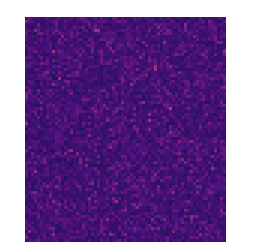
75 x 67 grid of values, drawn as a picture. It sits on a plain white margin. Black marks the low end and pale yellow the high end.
Grain: fine. Histogram: skewed, a long tail of high values. Slope: none. Seam: none. Stripes: none. Average level on the scale: 20%.
